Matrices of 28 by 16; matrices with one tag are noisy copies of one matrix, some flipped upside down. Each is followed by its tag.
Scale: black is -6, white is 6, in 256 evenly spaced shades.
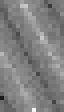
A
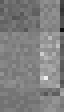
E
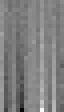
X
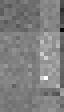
E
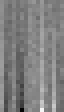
X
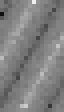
A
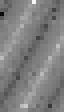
A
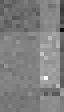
E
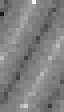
A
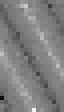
A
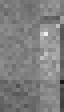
E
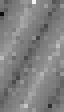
A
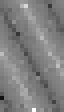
A
